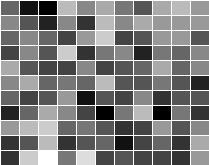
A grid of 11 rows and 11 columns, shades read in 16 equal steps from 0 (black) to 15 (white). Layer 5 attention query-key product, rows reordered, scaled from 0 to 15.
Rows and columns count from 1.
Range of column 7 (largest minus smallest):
7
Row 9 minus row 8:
7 5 2 -2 3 5 -4 -7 9 -2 5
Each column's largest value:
10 12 15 12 13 12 8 11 10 11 10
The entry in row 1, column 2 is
1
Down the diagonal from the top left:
6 5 6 12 8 11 4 11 9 3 9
